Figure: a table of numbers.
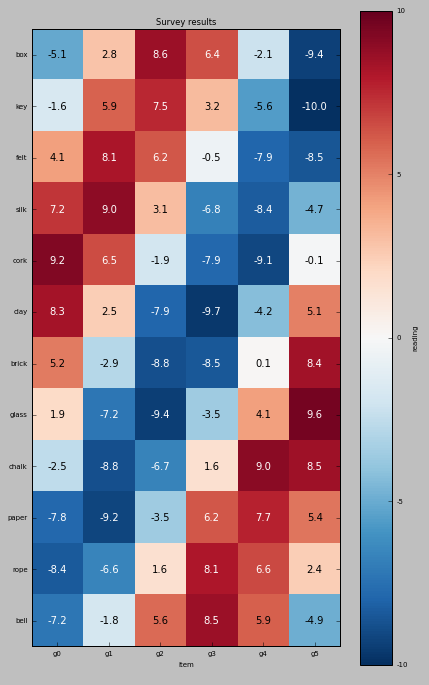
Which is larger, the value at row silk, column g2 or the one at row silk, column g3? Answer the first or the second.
the first
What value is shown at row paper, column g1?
-9.2
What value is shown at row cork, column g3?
-7.9
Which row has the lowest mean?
brick
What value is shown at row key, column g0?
-1.6
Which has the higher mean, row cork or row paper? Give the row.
paper
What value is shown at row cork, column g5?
-0.1
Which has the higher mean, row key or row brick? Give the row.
key
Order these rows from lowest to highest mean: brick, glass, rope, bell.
brick, glass, rope, bell
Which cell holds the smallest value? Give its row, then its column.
key, g5
